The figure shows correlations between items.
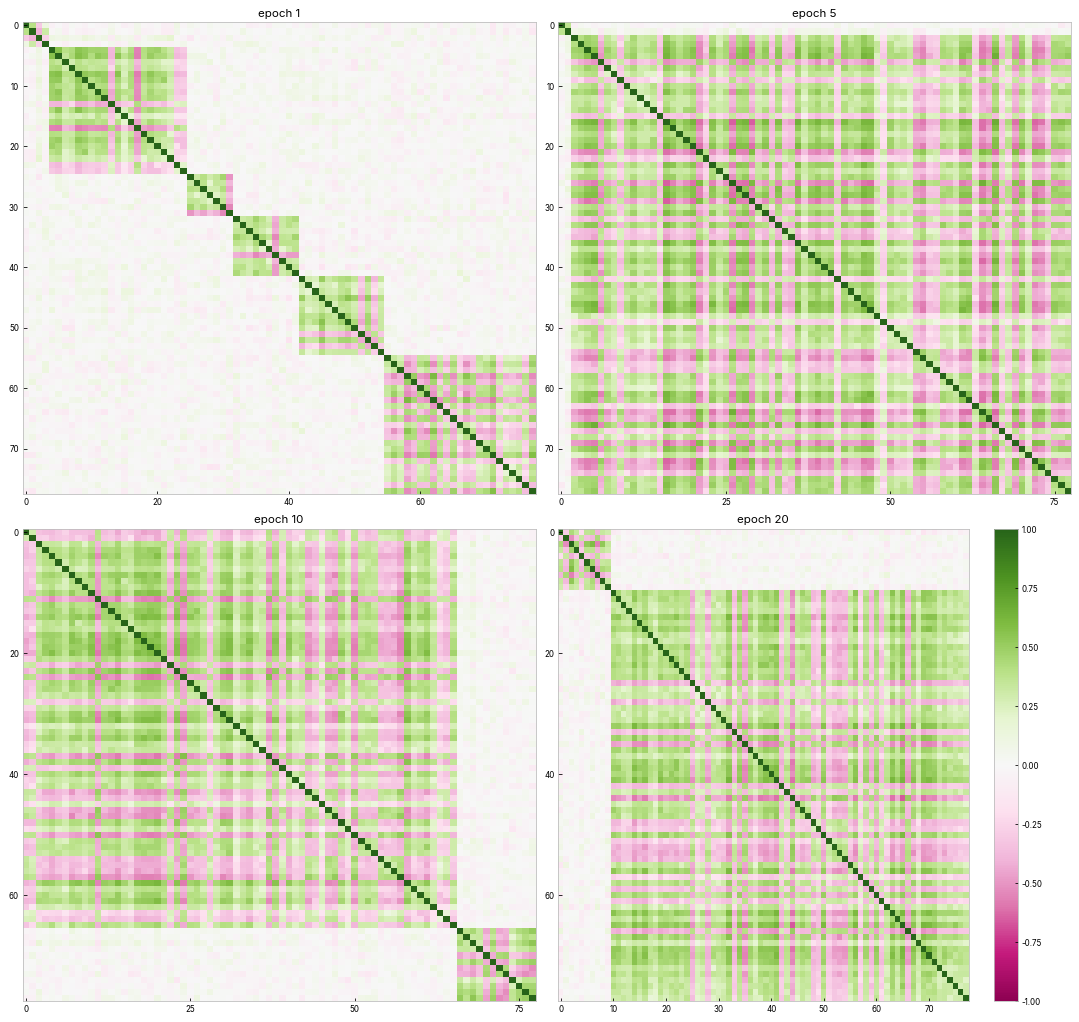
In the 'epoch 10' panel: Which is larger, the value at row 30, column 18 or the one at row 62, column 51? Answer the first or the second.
the first
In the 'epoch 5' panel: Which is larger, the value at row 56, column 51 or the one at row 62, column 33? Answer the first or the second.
the second
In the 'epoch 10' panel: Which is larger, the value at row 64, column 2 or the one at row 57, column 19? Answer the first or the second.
the first
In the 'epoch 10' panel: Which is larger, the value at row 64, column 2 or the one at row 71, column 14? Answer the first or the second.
the second
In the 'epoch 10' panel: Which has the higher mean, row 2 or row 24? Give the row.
2
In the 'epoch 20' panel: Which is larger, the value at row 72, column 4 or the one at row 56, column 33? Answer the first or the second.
the first
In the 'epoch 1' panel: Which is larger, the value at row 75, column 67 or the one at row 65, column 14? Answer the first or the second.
the second
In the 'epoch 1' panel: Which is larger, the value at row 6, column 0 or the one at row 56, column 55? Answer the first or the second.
the second
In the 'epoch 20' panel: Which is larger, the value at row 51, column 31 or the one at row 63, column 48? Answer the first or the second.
the first
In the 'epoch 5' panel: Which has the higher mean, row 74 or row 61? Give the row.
61
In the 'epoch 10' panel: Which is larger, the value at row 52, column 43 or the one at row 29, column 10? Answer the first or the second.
the second
